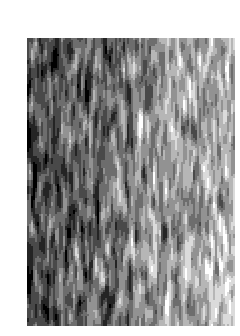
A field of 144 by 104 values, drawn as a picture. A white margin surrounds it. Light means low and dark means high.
On average the colour sits 50% of the way up the scale. The grain runs up and down. The bottom right is the ninth with the lowest average. There is an overall slope up to the left.
